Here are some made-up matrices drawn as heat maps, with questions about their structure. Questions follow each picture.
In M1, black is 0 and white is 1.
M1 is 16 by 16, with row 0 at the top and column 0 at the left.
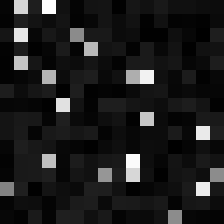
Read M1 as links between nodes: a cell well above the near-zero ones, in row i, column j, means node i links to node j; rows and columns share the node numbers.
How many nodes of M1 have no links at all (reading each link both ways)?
0
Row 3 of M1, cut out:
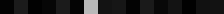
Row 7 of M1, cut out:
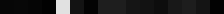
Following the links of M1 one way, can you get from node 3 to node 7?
no
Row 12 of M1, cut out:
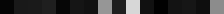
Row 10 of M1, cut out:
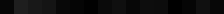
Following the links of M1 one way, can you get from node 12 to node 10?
no
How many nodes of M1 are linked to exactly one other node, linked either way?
3
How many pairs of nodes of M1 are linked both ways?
1
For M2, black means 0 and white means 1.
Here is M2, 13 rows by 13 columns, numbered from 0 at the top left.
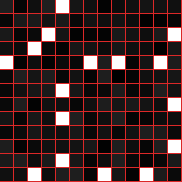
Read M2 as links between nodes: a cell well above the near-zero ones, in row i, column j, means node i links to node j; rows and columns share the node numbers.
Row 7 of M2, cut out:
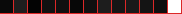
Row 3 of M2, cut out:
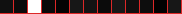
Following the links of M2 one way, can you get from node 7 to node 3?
yes
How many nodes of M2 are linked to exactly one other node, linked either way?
7
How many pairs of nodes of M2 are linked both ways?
8
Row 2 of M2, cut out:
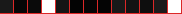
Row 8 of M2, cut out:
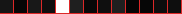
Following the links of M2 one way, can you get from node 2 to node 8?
no
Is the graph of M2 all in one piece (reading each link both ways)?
no
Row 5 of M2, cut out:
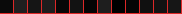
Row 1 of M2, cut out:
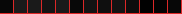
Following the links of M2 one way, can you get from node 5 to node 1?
no
